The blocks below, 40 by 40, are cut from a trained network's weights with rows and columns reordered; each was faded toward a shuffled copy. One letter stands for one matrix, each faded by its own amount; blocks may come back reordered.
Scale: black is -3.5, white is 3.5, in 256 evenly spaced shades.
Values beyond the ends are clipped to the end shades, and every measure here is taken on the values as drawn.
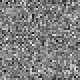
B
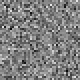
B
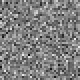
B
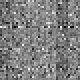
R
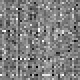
R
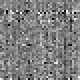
R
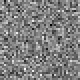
B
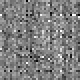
R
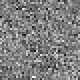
B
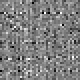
R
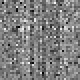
R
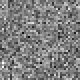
B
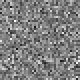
B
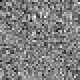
B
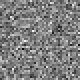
B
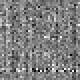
R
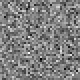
B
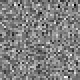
B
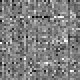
R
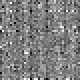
R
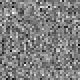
B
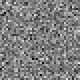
B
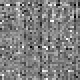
R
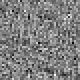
B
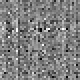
R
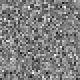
B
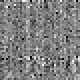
R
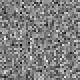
B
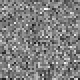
B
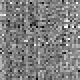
R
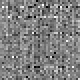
R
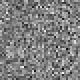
B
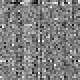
R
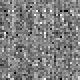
R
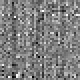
R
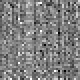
R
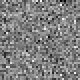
B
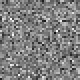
B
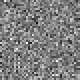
B
